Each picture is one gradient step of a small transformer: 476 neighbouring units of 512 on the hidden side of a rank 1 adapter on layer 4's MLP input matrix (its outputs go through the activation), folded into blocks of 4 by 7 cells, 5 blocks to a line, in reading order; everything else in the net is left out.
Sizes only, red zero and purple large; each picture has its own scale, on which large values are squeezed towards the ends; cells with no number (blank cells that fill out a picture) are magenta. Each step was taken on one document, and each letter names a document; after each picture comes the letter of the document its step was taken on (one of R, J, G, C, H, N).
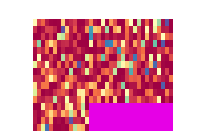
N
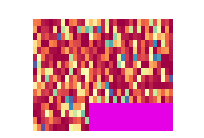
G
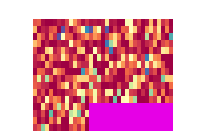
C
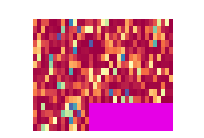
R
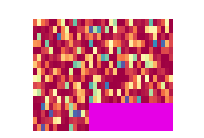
C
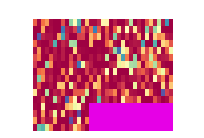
R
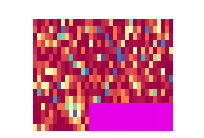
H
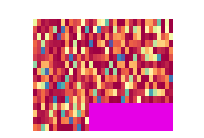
G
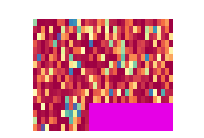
R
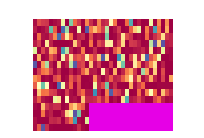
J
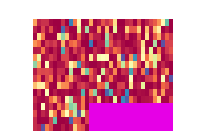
R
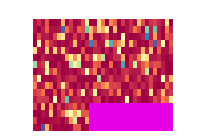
J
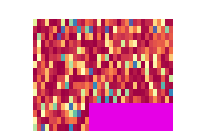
N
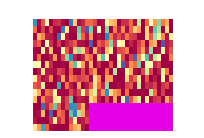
C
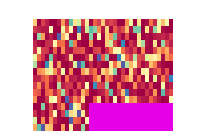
R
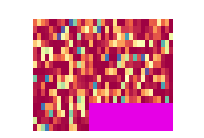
C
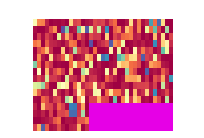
G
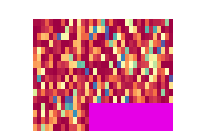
H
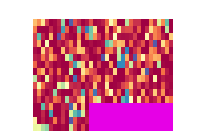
C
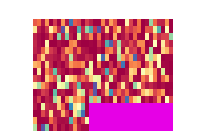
G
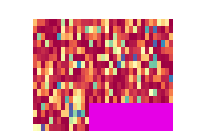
G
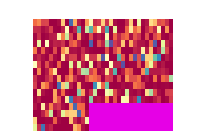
N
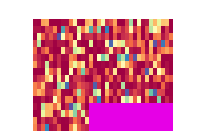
G
